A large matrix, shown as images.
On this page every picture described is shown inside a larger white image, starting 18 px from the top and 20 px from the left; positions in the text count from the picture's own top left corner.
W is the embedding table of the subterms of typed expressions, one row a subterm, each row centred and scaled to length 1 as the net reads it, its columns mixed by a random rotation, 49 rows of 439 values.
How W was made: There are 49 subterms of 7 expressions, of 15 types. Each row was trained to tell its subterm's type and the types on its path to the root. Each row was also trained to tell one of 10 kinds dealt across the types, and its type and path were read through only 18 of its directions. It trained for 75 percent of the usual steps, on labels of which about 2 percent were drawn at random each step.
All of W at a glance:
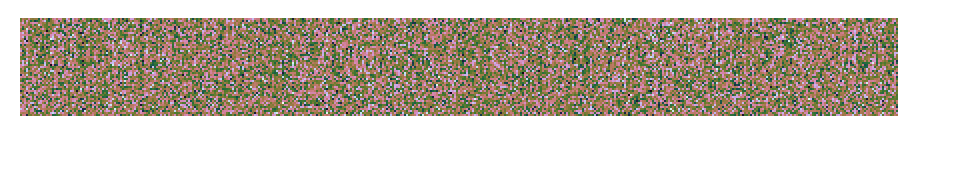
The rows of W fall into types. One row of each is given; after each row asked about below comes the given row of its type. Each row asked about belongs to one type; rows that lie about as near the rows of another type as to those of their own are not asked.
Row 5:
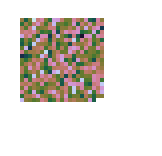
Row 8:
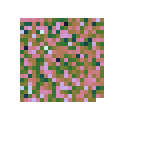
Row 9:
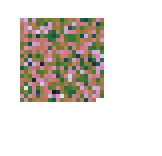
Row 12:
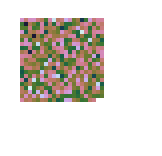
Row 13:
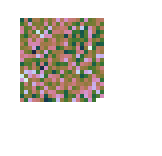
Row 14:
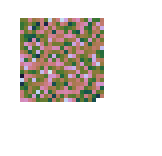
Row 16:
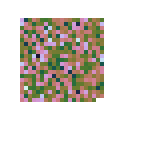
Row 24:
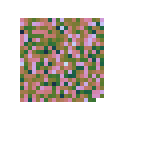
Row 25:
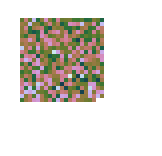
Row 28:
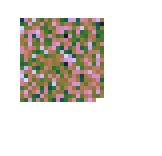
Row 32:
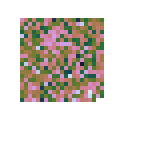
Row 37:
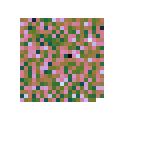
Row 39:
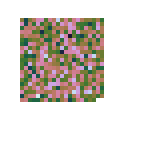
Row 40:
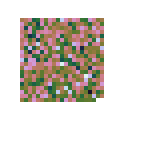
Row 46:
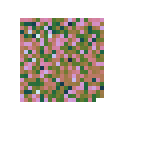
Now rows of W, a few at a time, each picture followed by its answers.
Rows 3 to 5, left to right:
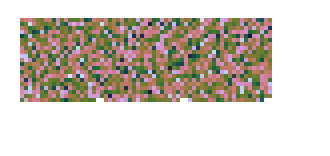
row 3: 25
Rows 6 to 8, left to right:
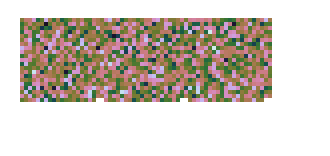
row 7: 46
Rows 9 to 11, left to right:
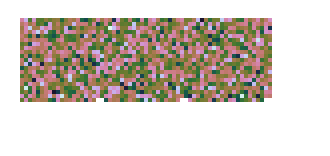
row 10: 32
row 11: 37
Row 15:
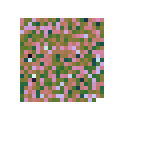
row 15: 8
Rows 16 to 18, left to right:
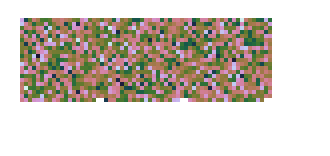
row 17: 32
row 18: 16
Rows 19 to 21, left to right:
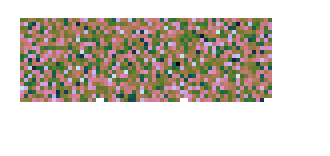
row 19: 46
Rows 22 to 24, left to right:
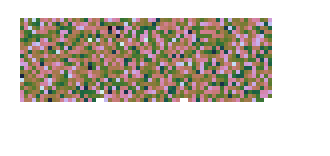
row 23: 12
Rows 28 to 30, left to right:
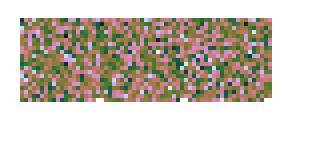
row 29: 8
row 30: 46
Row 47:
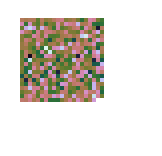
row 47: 8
